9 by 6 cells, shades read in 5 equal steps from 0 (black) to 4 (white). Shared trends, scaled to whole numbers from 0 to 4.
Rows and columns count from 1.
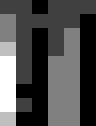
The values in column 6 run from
0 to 1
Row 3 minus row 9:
-1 1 0 -1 0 0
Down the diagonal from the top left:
1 1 0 1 2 0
